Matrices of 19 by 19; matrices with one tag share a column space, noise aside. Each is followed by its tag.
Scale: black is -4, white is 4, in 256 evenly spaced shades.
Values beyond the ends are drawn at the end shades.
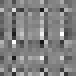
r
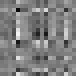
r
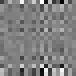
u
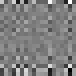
u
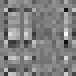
r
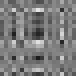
r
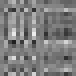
r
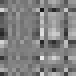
r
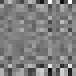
u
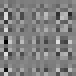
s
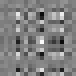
s
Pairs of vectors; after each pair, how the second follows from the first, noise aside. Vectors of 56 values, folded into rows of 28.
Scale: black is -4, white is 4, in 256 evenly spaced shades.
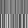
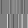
partly zeroed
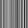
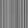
shrunk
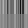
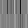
partly zeroed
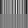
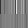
partly zeroed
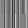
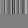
partly zeroed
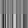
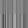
shrunk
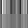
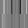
partly zeroed
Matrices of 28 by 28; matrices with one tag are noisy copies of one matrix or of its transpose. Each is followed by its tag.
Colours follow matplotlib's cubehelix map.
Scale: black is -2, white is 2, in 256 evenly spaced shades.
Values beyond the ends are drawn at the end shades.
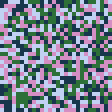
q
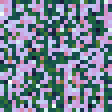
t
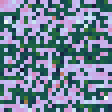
t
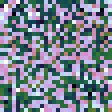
q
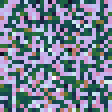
q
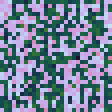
t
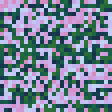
t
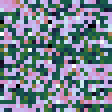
t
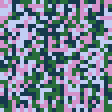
t
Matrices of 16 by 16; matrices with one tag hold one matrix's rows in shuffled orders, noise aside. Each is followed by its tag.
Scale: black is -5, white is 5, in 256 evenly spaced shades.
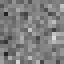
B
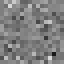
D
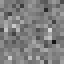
D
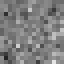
B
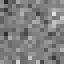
B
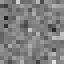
B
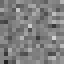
B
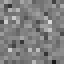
D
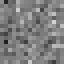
B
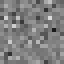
D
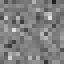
D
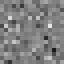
D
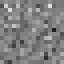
D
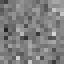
B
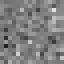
B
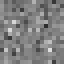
D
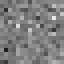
B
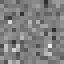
D
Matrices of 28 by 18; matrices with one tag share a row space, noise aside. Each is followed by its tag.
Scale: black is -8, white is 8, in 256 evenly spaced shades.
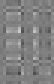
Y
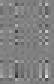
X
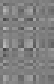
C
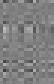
C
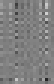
X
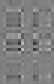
Y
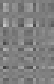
C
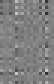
X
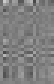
C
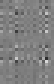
X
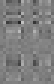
Y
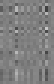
X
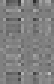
Y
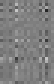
X
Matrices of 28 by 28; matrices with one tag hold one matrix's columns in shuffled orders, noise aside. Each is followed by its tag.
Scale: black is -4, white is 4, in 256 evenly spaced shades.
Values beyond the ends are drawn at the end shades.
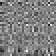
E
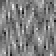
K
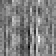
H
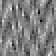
K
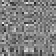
E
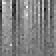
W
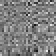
E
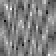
K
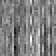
H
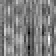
H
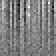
W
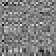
E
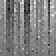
W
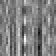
H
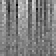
W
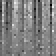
W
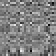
E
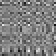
E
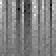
W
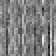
H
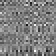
E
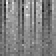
W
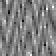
K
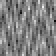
K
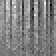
W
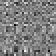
E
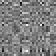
E
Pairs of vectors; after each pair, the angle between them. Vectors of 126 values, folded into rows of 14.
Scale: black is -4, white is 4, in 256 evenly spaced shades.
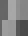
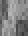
nearly parallel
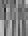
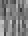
nearly parallel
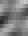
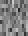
orthogonal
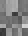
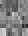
nearly opposite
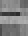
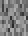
orthogonal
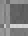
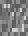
orthogonal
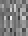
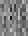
nearly opposite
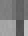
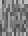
orthogonal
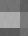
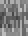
partly opposed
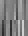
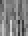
nearly opposite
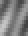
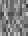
orthogonal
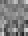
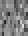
partly opposed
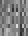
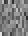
orthogonal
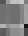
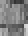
nearly opposite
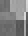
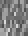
orthogonal
